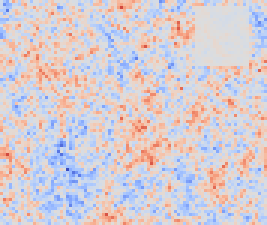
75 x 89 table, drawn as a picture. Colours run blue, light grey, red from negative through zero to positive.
Stripes: none. Odd patch: calmer, in the top right. Calmest part: top right. Slope: none. Mirror symmetry: none. Ninth with the lowest average: bottom left.
